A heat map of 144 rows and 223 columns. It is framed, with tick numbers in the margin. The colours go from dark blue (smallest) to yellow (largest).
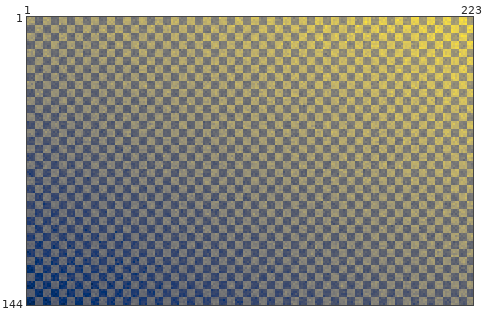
Slope: up to the top right. Grain: checkered. Ninth with the highest average: top right. Odd rows or columns: none. Mirror symmetry: none.
